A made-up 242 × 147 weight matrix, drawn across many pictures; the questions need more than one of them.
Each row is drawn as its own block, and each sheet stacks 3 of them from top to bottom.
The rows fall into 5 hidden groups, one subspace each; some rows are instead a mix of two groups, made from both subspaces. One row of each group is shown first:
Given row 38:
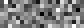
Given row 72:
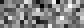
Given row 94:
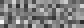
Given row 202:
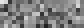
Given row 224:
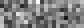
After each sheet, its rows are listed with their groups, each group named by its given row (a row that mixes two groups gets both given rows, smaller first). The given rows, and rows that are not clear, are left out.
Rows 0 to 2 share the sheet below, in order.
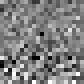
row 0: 38
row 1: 72
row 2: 38
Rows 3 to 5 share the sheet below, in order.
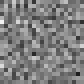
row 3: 94
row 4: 202
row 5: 38
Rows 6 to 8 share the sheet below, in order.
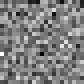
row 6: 224
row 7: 224
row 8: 94
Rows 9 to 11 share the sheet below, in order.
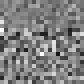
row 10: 38 and 224
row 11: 94
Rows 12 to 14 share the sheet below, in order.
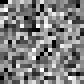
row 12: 202
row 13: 224
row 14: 94 and 202
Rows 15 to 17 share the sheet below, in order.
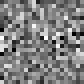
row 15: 202
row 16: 38 and 224
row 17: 72 and 224
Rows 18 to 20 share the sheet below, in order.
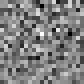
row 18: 72 and 224
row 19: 72
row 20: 224
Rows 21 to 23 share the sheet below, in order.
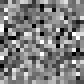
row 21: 72 and 202
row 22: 38
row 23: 38
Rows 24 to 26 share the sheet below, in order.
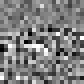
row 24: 72
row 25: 94
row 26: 94
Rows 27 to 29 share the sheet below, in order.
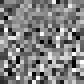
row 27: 72
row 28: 38
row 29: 94
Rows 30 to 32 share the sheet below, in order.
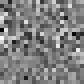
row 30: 202 and 224
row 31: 38
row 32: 224
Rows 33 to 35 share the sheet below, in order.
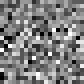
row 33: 38 and 94
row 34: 72
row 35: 94
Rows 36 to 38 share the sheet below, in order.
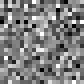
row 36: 38 and 94
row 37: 72
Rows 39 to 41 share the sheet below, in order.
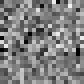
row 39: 72
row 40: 72 and 94
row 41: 202
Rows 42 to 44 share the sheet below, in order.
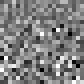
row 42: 94
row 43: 72
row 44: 38
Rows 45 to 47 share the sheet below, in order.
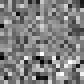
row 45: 224
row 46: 224
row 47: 72
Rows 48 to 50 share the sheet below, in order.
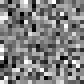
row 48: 202
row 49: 94
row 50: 38 and 94
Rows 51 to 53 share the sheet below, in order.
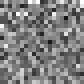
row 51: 224
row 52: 72
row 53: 202
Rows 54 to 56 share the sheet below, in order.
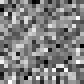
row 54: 38
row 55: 72 and 202
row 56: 224
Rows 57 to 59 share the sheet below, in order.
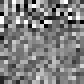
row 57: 94
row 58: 38
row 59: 94 and 202
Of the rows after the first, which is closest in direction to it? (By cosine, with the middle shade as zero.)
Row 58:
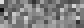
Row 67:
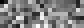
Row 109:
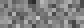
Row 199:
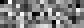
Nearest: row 109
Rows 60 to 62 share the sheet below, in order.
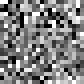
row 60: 202
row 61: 94
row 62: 38 and 94
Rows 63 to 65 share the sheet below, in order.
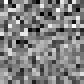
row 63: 38
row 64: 224
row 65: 202
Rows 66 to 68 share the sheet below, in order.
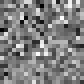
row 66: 72
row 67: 202
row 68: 38 and 202
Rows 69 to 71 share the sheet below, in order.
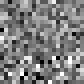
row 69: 202
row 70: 38
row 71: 72
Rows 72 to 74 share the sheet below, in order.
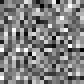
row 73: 94
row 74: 94
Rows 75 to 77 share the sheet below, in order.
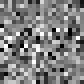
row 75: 224
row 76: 72
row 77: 202
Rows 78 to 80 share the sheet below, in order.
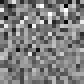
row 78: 72
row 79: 94
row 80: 202
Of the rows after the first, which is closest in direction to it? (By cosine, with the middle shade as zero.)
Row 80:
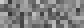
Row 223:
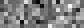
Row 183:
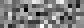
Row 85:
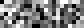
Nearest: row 223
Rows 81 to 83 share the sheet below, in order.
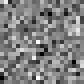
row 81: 38 and 72
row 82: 202 and 224
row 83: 94
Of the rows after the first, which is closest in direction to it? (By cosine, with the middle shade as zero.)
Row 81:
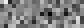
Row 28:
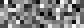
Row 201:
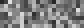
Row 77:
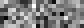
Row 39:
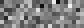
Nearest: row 28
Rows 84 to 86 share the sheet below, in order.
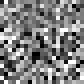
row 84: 38
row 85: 38 and 202
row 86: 72
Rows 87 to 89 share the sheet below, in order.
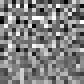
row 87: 94
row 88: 94
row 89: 202
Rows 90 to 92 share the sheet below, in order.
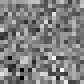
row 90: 224
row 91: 38 and 94
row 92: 202
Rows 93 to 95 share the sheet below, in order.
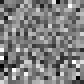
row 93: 72
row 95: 38
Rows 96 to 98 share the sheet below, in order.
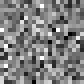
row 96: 72
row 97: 72
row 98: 202
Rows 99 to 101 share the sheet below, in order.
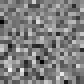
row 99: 94
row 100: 94
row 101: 72 and 202
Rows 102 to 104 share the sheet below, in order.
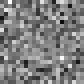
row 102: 202 and 224
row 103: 38
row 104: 38 and 224
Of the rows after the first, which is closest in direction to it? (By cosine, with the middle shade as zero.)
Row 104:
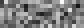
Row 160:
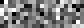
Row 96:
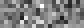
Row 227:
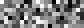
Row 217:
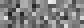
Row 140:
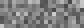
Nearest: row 160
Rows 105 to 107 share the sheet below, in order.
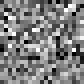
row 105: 72 and 94
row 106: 38 and 94
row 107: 224
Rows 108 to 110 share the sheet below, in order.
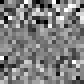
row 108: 72
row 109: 202 and 224
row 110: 38
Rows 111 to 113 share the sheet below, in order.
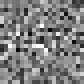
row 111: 224
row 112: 94
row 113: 202
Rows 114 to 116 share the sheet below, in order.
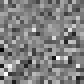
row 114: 38
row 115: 72 and 94
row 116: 72
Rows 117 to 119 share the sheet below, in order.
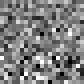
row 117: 94
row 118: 72
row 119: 72
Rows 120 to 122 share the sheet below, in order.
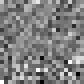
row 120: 38 and 72
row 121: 72
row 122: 224
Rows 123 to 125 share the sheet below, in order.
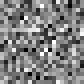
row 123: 72
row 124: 224
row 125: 94
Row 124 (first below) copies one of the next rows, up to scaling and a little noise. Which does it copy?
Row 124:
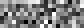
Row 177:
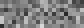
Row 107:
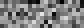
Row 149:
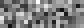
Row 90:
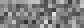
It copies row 90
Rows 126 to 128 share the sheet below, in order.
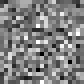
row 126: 202
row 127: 224
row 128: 224
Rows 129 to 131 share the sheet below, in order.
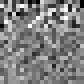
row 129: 224
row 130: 38 and 202
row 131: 94 and 202
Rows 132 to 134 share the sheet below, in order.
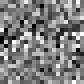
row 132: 72 and 202
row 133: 38
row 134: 38
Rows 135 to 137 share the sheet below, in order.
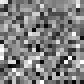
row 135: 202
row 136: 94
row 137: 38 and 72
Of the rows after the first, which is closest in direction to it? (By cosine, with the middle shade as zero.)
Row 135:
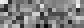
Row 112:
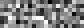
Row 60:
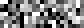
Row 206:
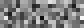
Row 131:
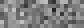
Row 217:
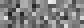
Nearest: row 60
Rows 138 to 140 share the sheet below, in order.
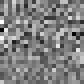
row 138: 94
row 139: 38
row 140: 224
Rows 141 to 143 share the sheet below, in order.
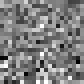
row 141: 224
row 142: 224
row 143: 202
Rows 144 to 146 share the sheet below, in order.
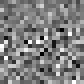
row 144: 72
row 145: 224
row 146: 38
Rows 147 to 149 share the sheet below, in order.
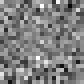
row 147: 72
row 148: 38
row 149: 224
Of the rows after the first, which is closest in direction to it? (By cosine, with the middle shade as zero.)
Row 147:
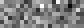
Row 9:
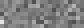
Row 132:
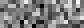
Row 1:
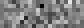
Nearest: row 9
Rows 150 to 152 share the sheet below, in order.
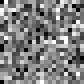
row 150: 38
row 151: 72 and 224
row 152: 224
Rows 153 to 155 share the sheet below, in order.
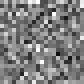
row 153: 224
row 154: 94
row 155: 72
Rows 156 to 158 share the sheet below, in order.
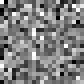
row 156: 38
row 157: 202
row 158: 38 and 224
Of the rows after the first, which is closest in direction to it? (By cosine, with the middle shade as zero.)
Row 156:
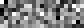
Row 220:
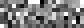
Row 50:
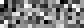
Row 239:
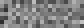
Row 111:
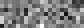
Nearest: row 50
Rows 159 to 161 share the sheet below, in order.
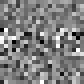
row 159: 94
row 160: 38
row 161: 202 and 224
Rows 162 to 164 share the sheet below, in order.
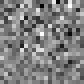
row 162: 72
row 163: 72
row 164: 72
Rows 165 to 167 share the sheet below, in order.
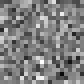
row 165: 202
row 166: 38
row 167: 72
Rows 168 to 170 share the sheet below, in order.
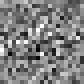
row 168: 224
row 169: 94 and 224
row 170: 224
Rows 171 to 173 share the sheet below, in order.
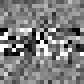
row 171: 224
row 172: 202
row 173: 72
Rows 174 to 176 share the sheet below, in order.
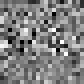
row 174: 224
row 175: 202
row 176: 94 and 202
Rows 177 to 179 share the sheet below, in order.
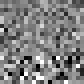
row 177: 224
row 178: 38
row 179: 72
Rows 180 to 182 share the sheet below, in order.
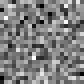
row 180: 72
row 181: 94
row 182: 94 and 202
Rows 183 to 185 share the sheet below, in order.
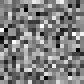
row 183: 224
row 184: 38
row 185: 94
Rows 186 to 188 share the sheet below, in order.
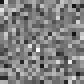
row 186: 38
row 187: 94
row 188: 94 and 224
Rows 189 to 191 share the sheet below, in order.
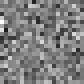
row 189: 94
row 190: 38
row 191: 202
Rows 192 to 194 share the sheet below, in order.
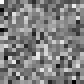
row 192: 38
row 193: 202
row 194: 38
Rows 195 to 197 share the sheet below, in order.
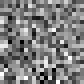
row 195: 94
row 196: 202
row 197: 224
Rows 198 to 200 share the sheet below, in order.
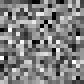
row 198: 224
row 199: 202 and 224
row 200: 38
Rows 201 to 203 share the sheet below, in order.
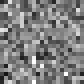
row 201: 202
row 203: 202
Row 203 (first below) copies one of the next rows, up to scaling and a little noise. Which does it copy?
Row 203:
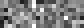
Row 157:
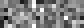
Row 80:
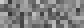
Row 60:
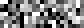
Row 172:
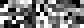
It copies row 157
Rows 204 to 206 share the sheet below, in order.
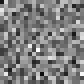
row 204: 38
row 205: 94
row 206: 94 and 202
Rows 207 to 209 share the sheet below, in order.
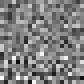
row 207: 72 and 94
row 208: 224
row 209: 94
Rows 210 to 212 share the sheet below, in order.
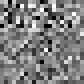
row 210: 94 and 202
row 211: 72 and 224
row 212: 72
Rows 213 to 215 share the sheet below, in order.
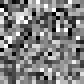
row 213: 72 and 224
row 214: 72
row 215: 72 and 94
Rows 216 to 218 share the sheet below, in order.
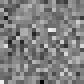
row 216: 72 and 202
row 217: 94 and 202
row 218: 224
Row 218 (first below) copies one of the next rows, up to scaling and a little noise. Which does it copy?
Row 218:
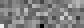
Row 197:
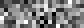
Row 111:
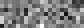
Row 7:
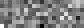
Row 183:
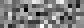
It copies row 7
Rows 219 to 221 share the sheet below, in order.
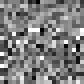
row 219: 224
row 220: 38 and 224
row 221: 72 and 202
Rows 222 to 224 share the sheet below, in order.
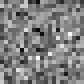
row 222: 224
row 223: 38 and 72
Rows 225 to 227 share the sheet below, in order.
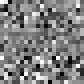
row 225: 202
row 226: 224
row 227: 72
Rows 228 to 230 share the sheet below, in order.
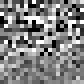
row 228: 94
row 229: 224
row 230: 38
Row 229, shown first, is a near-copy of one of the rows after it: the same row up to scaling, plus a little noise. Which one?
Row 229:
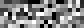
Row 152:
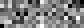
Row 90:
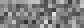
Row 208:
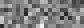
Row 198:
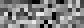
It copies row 198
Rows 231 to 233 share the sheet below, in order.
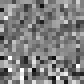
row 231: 72
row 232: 38
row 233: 202
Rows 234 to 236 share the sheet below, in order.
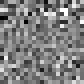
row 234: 72 and 224
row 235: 94
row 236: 38
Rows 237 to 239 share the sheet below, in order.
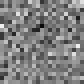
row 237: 224
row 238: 38
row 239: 94 and 202
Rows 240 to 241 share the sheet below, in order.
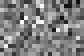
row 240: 72
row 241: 72
